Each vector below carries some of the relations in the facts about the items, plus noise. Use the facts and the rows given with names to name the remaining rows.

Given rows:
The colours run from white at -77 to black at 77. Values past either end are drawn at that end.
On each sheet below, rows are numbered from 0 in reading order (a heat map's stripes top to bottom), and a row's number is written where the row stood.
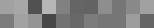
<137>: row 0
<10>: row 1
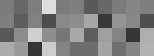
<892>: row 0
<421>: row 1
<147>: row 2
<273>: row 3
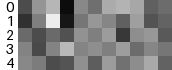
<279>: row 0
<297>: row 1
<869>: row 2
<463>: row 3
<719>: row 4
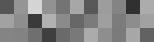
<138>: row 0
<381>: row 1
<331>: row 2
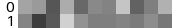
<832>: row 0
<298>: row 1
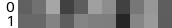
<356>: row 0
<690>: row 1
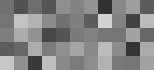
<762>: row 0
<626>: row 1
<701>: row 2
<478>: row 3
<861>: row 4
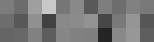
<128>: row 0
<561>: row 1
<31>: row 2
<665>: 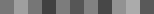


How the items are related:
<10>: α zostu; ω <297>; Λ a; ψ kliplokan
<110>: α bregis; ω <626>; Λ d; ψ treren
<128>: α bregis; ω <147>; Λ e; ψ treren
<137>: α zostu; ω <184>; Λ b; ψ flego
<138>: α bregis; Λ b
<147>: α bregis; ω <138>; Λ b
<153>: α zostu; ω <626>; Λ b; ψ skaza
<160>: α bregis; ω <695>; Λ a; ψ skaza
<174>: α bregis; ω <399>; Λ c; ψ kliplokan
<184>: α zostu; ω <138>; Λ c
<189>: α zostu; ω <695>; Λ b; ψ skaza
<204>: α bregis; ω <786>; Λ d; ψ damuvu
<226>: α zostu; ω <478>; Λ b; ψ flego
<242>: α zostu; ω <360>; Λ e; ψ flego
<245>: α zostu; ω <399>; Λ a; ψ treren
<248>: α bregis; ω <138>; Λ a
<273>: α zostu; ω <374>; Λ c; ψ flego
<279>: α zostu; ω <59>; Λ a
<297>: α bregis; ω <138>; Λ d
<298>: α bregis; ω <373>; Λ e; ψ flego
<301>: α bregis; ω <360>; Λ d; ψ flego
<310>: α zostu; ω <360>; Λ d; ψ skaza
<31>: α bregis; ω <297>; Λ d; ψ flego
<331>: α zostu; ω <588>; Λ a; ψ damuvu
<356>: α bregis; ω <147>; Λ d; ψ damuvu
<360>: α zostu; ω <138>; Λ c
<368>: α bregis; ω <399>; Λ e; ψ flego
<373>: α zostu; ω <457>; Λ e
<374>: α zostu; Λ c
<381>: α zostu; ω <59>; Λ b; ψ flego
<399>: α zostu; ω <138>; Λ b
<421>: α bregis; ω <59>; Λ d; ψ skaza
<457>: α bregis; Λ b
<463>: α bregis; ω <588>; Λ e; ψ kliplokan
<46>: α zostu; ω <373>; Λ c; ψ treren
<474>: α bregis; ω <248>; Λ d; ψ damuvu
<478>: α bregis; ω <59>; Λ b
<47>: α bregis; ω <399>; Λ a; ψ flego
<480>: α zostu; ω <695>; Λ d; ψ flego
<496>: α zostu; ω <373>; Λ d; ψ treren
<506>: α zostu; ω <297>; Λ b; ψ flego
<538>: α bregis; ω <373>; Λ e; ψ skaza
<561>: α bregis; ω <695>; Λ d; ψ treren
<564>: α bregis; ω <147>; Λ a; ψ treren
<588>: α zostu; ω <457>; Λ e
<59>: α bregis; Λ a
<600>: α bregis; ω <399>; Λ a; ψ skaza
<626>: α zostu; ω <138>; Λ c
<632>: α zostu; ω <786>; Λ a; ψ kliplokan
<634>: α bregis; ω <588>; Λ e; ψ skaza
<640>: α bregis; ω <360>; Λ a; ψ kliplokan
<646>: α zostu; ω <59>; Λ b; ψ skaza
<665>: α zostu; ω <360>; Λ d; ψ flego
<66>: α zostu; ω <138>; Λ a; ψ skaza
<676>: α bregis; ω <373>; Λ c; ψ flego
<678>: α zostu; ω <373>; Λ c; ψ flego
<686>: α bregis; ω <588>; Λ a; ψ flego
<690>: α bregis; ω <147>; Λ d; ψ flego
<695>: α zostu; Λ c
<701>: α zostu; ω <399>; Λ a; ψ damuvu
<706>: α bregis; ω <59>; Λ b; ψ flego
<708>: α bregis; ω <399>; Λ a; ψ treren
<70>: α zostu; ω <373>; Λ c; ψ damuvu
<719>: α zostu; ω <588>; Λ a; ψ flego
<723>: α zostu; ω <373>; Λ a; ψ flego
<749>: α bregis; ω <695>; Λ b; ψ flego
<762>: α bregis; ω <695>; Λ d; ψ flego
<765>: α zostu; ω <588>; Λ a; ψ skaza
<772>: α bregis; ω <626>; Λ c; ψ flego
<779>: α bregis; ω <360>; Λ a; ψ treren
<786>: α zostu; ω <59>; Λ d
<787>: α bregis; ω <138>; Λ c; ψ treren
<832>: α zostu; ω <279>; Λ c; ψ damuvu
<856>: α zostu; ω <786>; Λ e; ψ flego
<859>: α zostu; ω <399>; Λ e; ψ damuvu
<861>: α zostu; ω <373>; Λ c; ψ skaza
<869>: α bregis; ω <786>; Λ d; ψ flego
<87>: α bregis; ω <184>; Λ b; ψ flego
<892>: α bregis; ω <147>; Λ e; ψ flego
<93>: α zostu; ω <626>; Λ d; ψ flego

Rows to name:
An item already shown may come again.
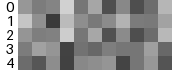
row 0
<174>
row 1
<861>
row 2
<174>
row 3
<10>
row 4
<561>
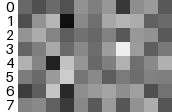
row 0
<869>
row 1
<279>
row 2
<66>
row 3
<588>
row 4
<678>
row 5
<128>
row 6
<59>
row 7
<480>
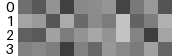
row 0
<561>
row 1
<832>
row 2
<457>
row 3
<632>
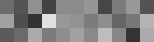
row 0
<561>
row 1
<676>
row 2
<478>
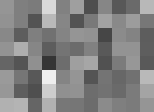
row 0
<787>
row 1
<856>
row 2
<160>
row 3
<66>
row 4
<204>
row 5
<772>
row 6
<749>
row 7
<153>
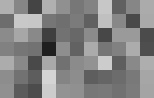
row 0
<46>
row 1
<399>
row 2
<310>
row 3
<496>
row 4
<70>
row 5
<87>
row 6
<706>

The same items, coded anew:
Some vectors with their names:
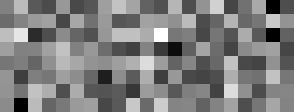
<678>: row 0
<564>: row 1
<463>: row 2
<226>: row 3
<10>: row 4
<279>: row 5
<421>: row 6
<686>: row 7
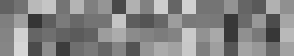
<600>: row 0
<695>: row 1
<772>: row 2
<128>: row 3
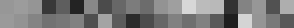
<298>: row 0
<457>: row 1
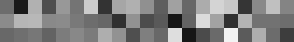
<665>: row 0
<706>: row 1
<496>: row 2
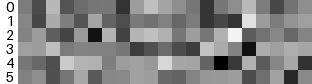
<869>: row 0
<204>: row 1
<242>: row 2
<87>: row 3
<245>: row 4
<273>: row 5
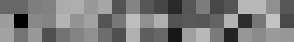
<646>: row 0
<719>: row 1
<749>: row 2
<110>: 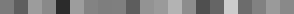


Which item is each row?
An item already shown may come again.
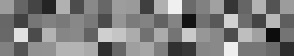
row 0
<588>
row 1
<786>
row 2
<174>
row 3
<632>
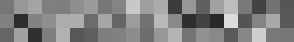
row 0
<640>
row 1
<331>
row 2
<859>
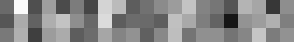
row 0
<787>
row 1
<399>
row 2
<859>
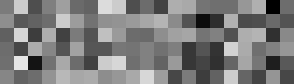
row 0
<861>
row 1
<765>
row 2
<787>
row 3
<204>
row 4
<832>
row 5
<10>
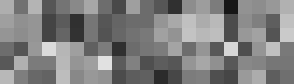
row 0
<749>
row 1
<298>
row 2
<298>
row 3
<701>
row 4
<153>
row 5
<189>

